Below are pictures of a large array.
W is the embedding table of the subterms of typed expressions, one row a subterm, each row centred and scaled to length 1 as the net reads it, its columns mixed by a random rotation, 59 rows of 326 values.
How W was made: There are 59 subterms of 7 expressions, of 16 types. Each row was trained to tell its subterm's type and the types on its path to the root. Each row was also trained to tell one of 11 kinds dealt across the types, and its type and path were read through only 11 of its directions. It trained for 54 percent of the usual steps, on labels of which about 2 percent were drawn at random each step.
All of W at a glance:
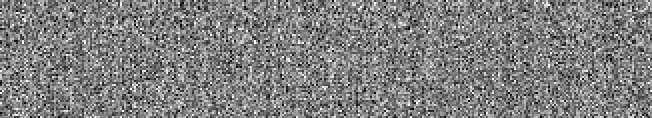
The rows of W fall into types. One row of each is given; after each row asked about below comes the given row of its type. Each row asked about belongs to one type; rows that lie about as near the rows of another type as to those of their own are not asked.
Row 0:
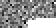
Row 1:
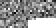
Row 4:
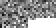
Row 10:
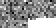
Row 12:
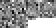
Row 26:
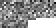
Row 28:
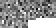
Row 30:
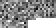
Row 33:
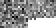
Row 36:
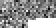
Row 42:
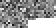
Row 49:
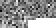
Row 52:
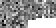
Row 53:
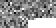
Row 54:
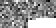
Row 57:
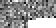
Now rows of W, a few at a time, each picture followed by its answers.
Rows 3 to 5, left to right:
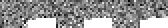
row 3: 0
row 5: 4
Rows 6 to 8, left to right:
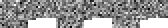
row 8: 49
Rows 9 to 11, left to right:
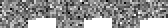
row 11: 0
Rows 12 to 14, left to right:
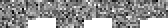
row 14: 4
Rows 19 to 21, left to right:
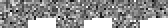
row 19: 1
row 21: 4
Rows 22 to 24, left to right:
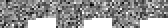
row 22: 28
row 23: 0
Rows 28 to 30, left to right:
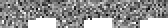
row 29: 1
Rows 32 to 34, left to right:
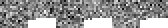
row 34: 54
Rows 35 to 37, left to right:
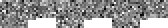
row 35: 49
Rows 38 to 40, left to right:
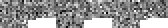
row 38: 49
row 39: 52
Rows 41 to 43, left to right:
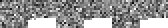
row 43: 53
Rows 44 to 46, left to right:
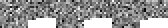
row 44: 53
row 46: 53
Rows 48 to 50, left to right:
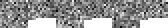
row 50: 26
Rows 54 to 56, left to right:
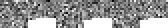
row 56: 26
